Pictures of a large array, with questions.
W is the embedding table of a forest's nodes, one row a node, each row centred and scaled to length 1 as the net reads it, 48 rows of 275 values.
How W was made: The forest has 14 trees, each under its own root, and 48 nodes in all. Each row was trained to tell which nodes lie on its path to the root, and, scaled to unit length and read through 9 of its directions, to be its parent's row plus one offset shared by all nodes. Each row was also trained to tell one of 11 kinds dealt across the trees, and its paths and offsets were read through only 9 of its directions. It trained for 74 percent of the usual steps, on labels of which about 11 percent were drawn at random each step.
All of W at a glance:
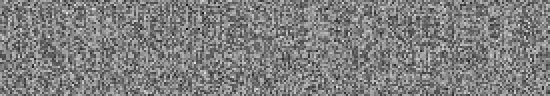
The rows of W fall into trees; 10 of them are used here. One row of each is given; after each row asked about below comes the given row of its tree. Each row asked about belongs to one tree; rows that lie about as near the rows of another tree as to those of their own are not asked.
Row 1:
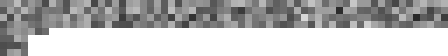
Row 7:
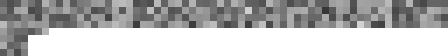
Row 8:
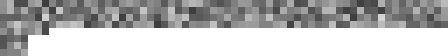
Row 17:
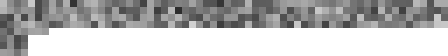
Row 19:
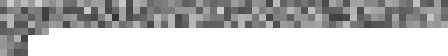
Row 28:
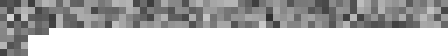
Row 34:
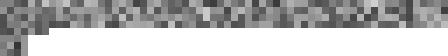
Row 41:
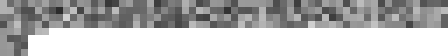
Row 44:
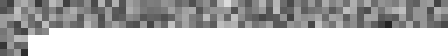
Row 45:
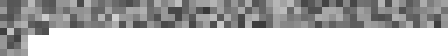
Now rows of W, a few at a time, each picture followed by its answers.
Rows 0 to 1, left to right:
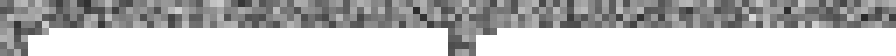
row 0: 44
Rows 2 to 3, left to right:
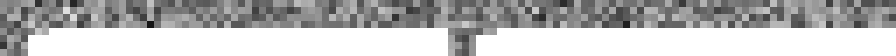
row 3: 7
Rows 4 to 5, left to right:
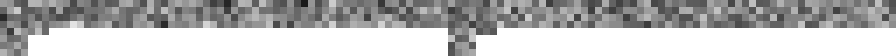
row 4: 41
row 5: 34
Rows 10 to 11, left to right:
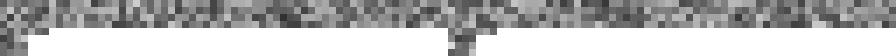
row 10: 8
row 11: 45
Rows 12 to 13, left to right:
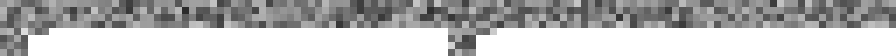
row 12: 1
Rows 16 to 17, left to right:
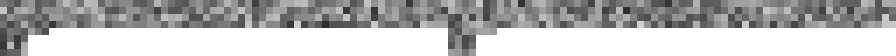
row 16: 45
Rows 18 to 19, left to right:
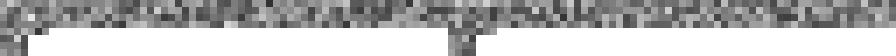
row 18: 1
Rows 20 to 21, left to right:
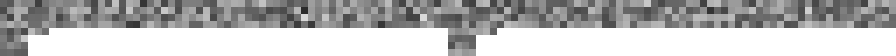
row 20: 7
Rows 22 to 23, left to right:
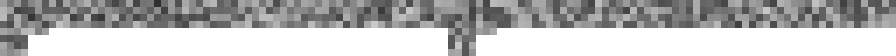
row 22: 1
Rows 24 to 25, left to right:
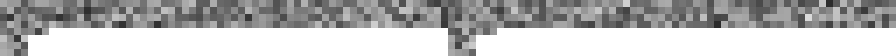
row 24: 41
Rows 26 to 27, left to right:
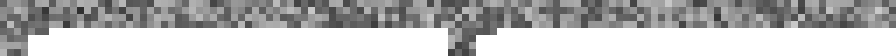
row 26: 34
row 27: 28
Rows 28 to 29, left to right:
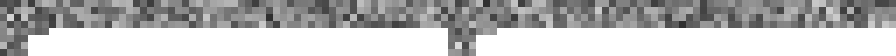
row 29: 7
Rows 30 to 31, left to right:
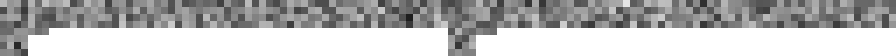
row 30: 19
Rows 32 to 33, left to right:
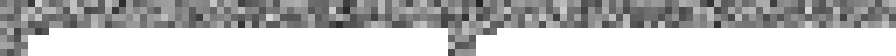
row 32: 45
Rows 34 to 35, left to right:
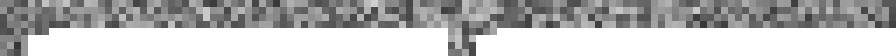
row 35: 44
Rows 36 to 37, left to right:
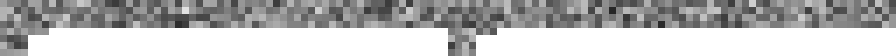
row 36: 1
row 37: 19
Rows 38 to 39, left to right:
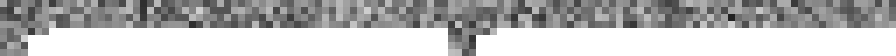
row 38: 7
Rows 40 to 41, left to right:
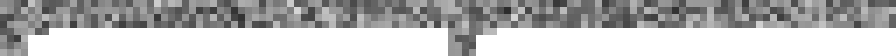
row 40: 8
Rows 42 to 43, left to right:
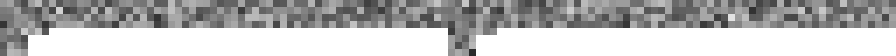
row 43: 19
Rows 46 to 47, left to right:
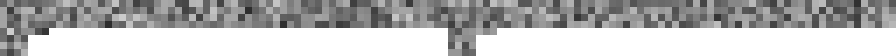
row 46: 45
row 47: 19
